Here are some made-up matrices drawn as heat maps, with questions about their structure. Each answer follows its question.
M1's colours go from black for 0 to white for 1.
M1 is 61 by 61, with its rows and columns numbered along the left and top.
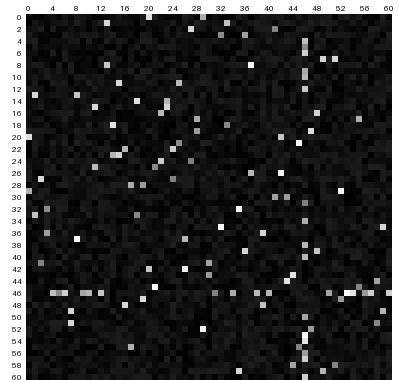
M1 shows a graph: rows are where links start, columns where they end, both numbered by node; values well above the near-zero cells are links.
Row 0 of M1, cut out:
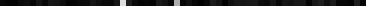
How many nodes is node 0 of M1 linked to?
2
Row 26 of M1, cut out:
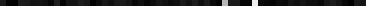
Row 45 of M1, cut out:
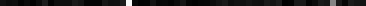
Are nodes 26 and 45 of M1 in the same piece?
yes
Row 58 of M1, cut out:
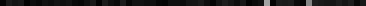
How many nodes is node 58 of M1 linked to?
2
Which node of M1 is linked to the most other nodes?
node 46
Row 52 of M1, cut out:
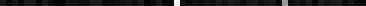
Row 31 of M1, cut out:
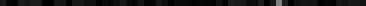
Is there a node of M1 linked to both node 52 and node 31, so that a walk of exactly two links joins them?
no
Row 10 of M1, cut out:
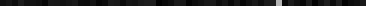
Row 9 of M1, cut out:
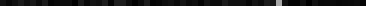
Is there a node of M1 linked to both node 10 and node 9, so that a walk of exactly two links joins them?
yes
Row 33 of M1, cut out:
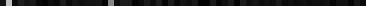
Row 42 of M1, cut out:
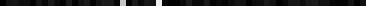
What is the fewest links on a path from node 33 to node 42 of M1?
6
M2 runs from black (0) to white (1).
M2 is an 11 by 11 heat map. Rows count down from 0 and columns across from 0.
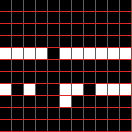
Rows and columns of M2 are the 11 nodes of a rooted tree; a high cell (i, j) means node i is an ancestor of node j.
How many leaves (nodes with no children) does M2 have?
8
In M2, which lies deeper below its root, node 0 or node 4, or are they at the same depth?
node 0
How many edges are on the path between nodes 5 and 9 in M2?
3
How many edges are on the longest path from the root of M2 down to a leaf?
3
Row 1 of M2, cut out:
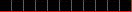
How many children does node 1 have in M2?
0
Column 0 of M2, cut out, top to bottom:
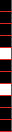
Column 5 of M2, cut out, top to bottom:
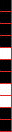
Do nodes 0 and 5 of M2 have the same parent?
no
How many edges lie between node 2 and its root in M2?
2
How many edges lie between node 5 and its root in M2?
3
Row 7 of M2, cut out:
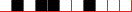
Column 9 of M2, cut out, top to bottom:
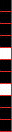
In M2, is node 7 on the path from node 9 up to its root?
yes
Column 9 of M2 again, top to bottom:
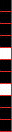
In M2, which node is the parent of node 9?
7
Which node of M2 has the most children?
7
